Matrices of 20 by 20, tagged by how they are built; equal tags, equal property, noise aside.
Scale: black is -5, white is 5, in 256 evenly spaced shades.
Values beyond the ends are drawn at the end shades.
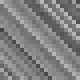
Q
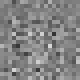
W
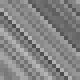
Q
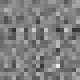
W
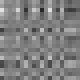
W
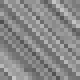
Q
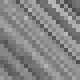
Q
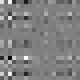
W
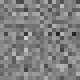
W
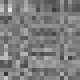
W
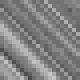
Q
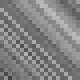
Q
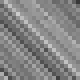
Q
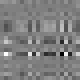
W
